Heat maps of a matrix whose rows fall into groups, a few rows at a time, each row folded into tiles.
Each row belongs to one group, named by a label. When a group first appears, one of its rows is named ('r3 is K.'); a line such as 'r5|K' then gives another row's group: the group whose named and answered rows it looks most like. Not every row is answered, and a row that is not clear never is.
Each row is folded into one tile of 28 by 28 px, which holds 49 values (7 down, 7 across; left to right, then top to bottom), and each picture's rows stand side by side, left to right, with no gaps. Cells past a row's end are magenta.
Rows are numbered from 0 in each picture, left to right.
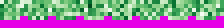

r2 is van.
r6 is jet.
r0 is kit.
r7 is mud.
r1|van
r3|jet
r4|kit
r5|kit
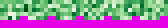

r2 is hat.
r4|hat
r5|mud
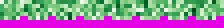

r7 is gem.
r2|gem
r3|kit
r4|jet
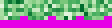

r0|van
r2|van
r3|hat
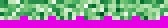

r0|jet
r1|gem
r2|gem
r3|hat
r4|van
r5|gem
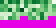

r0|mud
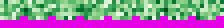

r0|jet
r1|hat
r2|mud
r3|kit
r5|mud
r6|gem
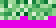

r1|kit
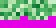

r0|jet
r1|kit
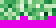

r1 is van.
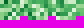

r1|gem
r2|jet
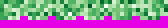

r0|gem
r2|kit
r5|van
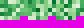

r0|jet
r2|kit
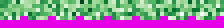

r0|gem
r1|hat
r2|mud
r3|van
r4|hat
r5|van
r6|van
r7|mud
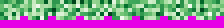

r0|gem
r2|mud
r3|jet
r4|hat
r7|van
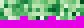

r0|hat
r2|mud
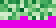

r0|mud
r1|gem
